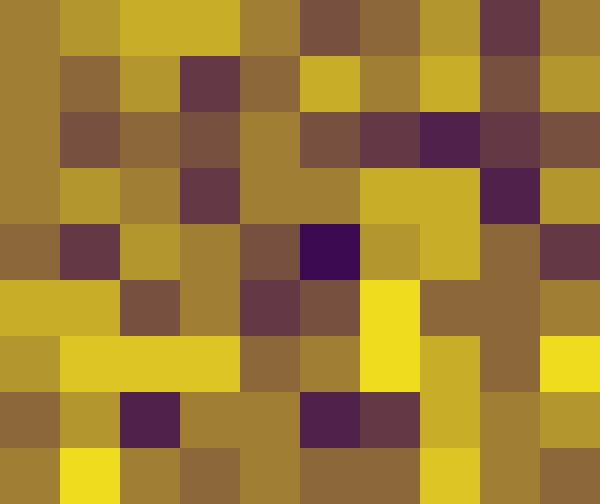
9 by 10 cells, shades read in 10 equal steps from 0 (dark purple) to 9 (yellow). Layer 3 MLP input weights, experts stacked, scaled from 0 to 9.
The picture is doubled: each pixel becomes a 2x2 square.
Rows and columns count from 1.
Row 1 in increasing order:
2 3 4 5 5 5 6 6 7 7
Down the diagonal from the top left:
5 4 4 2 3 3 9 7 5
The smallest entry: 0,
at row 5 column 6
